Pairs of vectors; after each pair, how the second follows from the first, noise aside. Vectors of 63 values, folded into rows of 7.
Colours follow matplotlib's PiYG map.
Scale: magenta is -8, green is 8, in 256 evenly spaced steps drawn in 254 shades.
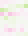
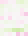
wrapped around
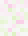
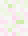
negated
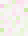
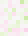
wrapped around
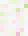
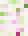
scaled up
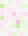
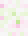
negated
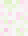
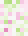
scaled up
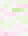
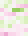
scaled up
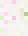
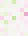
negated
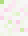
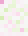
negated
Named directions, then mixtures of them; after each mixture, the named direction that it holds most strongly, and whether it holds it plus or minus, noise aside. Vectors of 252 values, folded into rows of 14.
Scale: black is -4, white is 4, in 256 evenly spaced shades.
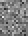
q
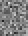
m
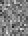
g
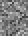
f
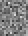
m, plus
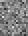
q, plus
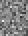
m, minus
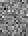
q, plus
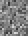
m, minus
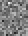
m, plus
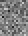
q, minus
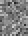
f, minus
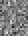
g, plus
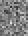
m, plus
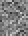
f, minus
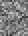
f, plus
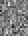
g, plus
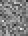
g, plus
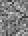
f, plus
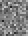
m, plus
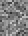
f, minus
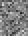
f, plus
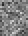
f, minus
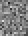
m, minus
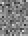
g, minus
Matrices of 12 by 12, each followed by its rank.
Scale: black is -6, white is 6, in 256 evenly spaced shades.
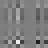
one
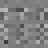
two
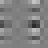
one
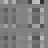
one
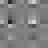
one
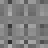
one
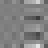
one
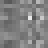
two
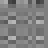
one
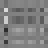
one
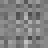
two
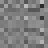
two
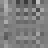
two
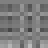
one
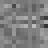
two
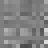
two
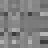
two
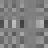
one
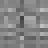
two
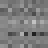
two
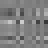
one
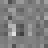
two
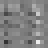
two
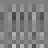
one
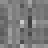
two
